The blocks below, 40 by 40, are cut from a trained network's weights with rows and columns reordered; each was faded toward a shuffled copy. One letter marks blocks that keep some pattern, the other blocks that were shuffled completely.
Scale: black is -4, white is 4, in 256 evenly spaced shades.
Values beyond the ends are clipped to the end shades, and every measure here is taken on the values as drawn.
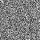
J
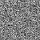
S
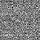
S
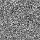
S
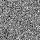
J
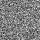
J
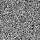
J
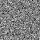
J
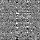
S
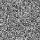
S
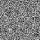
S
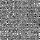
S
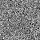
J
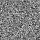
J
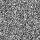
J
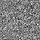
S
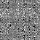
S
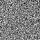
J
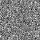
S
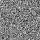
J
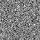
S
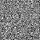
S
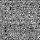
S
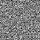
S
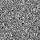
S
